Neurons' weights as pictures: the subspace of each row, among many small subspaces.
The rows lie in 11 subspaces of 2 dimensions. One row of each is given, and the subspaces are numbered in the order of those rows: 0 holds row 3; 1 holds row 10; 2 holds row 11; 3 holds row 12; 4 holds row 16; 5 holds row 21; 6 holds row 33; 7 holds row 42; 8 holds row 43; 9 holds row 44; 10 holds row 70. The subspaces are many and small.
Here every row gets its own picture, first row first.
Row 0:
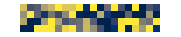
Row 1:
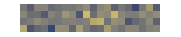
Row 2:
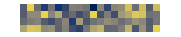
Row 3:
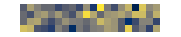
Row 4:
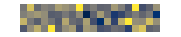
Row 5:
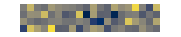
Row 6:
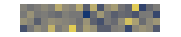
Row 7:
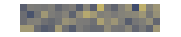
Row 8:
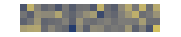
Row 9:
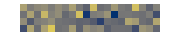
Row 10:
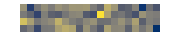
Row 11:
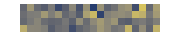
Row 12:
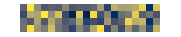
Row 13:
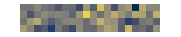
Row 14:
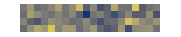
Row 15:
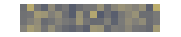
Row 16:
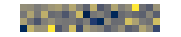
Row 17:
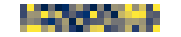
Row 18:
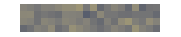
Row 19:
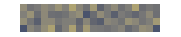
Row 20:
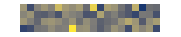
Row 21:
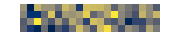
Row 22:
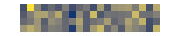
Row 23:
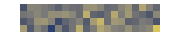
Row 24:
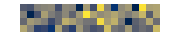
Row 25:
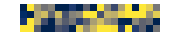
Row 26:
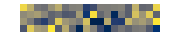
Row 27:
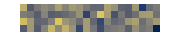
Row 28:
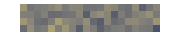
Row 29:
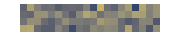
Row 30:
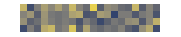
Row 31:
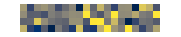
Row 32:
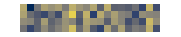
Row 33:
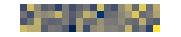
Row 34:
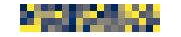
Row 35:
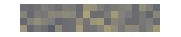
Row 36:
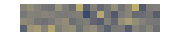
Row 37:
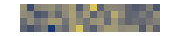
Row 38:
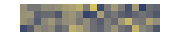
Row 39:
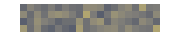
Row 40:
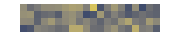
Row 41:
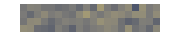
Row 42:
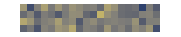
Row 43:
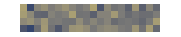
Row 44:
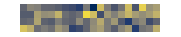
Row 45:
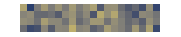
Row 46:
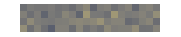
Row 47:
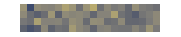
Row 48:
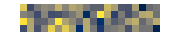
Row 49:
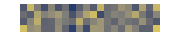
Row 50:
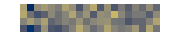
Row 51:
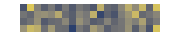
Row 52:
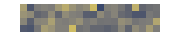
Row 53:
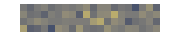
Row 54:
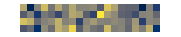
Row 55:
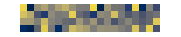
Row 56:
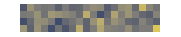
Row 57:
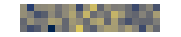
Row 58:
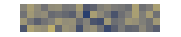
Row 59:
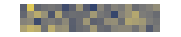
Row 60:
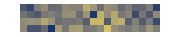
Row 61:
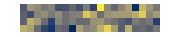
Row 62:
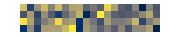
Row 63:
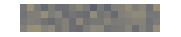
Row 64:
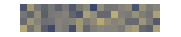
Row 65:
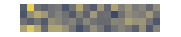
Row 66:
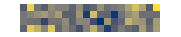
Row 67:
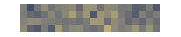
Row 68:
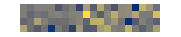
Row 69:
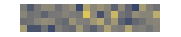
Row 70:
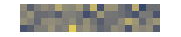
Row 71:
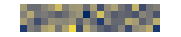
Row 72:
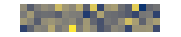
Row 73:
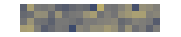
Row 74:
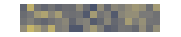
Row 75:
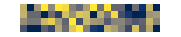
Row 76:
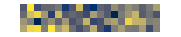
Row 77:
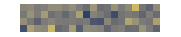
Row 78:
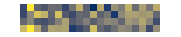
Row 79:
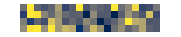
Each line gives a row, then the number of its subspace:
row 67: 7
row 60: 1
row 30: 3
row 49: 4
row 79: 8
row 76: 5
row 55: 8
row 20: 10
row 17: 2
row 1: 4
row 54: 7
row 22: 3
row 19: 4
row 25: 5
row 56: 1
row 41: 0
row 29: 0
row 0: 0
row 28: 1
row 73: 5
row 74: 10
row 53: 4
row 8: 6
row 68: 10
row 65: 8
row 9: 3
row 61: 5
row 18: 9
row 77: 4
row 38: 9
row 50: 8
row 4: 9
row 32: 3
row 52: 5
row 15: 4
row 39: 7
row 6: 10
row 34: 6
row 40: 9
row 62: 7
